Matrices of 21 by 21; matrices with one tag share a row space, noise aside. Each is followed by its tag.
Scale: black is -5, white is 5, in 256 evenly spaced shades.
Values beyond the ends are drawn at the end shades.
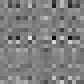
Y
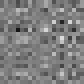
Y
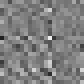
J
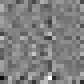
J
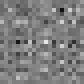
Y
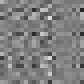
J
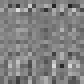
Y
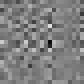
J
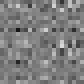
Y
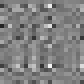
J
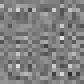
Y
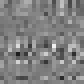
Y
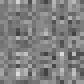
Y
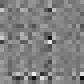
J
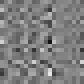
J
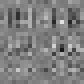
Y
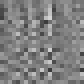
J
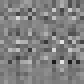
Y
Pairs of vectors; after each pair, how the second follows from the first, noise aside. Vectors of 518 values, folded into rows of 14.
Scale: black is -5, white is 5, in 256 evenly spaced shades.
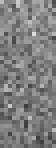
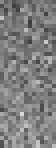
reversed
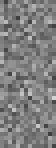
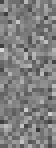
reversed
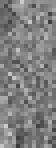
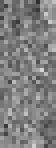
reversed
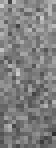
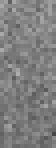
shrunk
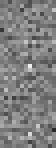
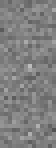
shrunk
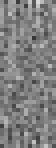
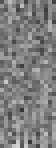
reversed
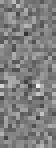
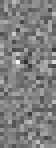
reversed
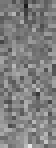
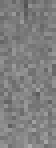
shrunk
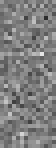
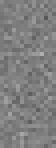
shrunk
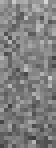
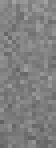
shrunk
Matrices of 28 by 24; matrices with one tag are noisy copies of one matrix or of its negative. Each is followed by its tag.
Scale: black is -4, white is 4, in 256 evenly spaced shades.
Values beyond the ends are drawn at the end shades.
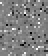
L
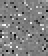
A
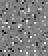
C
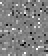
L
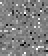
L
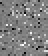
L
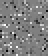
A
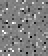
C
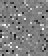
A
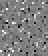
C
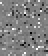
L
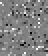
L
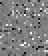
L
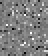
L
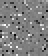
A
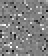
A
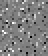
C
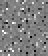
C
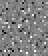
C
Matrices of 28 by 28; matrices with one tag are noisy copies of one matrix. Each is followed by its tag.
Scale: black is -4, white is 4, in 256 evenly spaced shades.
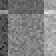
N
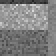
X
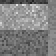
X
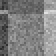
N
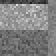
X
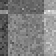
N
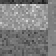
X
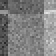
N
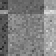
N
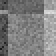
N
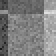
N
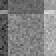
N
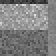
X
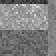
X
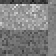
X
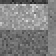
X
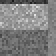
X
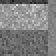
X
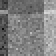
N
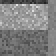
X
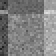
N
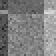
N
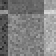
N
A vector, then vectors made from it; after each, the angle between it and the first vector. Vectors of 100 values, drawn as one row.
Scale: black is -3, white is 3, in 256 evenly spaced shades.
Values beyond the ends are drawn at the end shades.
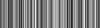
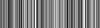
nearly parallel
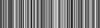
nearly parallel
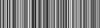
partly opposed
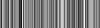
partly aligned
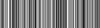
partly opposed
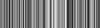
partly aligned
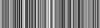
orthogonal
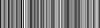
partly aligned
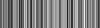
nearly parallel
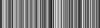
partly aligned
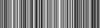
orthogonal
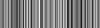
partly aligned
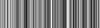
partly opposed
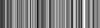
partly aligned
